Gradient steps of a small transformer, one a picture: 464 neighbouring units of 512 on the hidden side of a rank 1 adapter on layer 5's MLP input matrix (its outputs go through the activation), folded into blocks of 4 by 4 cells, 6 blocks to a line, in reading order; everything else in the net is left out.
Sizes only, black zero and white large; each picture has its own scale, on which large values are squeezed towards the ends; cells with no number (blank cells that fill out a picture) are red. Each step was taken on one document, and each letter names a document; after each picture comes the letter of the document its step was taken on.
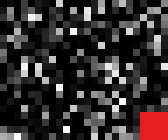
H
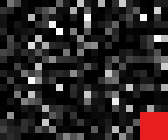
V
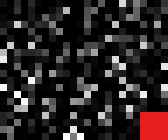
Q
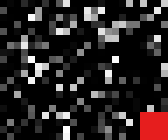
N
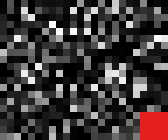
V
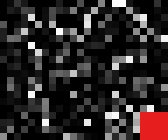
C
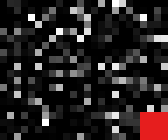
C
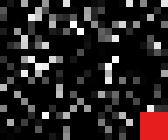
N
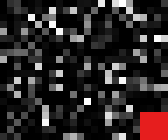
C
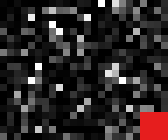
V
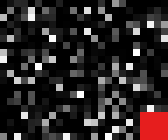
H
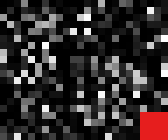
H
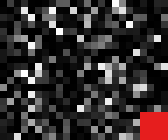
V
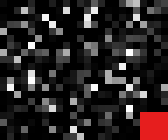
Q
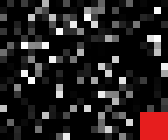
N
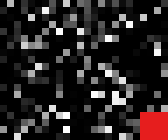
N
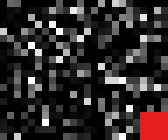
C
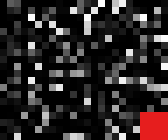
C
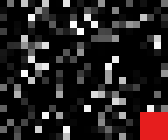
N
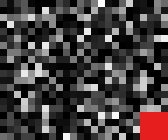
V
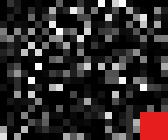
C
